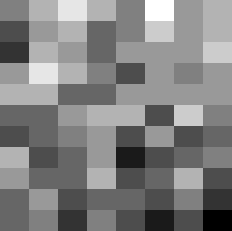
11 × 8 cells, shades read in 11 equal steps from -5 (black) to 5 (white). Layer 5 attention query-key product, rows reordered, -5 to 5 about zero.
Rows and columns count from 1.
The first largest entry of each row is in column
6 6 8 2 1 7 4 1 4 2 2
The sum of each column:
-4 7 2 4 -9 1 4 -2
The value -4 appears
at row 8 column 5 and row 11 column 6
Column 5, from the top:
0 0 1 -2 1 2 -2 -4 -2 -1 -2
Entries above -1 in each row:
8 6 6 7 6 5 3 3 3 2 2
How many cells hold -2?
14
